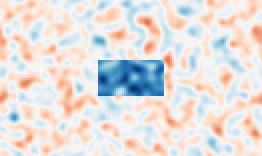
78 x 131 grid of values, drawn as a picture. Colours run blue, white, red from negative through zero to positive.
The centre is the roughest part. In the centre lies a patch that is lower than the rest. The ninth with the lowest average is the centre. The values are skewed, with a long tail toward low values.
